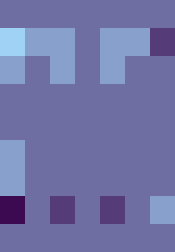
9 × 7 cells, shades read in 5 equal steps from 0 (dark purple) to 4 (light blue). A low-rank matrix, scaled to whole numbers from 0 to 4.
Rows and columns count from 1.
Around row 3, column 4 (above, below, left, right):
2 2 3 3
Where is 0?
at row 8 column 1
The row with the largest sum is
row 2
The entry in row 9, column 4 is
2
